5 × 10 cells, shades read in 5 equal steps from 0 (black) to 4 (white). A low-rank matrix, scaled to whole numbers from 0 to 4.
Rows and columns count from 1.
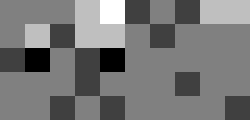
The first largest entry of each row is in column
5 2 3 1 1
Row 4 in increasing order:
1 1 2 2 2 2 2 2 2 2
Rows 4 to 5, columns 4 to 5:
1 2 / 2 1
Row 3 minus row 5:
-1 -2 1 -1 -1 0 0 0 0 1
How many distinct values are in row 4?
2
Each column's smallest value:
1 0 1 1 0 1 1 1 2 1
